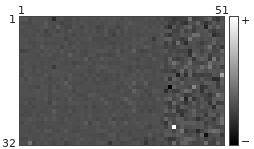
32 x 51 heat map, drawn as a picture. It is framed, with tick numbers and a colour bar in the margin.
The texture is fine-grained noise. There is no overall slope. Overall the values sit about 30% of the way up the scale. The left part is calmer, up to a seam about 70% of the way across. The values are skewed, with a long tail toward high values. Neither half mirrors the other.
